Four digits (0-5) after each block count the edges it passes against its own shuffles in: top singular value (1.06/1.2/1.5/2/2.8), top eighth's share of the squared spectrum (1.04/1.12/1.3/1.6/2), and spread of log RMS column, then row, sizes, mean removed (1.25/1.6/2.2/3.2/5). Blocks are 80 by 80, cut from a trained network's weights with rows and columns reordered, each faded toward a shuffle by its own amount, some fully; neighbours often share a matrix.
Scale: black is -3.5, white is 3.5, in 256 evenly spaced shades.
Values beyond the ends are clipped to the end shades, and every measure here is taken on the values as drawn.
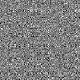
3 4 2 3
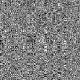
4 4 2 2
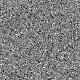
0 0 0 0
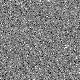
0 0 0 0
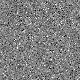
1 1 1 0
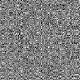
4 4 2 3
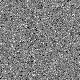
0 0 0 0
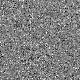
1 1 0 0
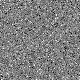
0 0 0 0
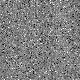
1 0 0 0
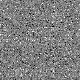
1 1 1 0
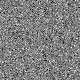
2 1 0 0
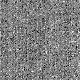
2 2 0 2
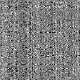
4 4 2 3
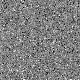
0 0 0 0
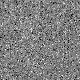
1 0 0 0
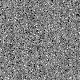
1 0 0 0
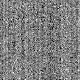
3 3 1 2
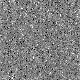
1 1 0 0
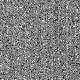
2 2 0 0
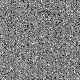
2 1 0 0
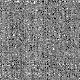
2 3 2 2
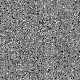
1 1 0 0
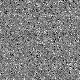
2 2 1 0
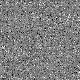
1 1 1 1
